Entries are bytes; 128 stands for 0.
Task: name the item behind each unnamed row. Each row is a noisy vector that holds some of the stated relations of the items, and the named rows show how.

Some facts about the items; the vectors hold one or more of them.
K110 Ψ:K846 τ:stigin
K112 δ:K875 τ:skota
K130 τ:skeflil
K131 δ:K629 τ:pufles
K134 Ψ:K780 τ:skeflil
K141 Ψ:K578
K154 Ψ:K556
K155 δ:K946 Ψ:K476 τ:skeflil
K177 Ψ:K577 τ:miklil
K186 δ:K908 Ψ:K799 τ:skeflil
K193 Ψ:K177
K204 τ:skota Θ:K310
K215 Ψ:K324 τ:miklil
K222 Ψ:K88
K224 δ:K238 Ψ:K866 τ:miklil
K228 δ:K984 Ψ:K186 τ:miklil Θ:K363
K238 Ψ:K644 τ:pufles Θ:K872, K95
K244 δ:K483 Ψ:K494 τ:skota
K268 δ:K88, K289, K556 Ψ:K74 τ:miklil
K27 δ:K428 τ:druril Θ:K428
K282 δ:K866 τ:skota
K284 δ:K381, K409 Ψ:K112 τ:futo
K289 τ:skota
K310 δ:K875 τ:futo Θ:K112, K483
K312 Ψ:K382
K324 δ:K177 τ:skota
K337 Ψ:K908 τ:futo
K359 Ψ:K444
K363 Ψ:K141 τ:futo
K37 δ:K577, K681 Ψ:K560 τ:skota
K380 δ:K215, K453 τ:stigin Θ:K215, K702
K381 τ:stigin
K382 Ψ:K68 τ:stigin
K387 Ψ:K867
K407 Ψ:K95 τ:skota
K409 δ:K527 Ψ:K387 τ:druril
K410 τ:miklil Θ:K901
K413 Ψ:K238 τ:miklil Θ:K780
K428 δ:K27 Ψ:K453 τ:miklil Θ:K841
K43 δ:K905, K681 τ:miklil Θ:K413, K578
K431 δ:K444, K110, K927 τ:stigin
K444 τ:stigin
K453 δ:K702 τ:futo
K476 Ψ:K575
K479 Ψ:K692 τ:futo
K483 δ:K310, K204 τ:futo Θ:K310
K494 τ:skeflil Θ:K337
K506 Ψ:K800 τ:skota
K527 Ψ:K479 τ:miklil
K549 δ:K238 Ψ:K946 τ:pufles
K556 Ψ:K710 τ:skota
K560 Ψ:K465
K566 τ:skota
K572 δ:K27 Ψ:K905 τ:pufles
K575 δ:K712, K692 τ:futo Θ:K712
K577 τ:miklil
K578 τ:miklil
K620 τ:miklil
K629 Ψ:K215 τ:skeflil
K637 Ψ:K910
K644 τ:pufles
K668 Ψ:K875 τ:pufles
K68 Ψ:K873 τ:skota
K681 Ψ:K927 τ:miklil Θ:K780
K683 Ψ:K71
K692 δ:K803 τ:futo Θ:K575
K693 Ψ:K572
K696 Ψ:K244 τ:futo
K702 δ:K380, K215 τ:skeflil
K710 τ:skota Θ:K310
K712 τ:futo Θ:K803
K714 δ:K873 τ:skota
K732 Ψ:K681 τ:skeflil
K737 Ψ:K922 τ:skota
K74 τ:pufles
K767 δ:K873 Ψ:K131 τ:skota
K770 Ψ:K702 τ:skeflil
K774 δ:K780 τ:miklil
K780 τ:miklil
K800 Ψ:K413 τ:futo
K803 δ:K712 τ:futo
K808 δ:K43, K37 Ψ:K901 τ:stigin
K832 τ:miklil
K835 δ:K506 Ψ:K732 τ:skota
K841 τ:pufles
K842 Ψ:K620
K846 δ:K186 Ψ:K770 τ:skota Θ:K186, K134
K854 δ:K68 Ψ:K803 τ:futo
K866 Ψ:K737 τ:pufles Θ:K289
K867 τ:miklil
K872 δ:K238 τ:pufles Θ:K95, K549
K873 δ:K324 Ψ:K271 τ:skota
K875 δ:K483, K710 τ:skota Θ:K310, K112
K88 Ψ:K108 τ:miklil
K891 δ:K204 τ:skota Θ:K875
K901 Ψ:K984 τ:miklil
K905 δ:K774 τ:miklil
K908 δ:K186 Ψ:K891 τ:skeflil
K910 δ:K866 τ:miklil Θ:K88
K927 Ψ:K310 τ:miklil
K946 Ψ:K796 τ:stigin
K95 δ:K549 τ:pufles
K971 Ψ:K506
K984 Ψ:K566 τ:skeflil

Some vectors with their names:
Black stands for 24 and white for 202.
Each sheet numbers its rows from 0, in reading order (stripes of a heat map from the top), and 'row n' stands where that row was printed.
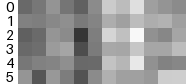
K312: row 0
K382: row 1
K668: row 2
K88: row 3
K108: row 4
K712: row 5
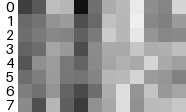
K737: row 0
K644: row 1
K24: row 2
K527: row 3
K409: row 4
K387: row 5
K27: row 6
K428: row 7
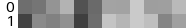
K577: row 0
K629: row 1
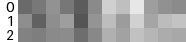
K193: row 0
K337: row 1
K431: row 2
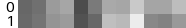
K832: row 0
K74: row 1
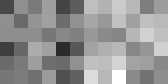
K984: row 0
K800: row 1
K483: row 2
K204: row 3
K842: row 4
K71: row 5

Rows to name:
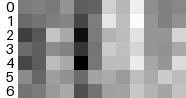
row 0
K465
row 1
K683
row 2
K407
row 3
K238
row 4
K37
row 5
K696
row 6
K905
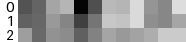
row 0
K891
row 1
K866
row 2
K692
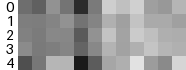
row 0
K872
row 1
K381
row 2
K808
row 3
K380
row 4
K112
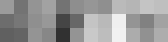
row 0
K453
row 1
K131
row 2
K549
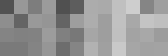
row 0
K702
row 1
K363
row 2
K444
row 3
K946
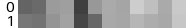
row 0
K224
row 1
K910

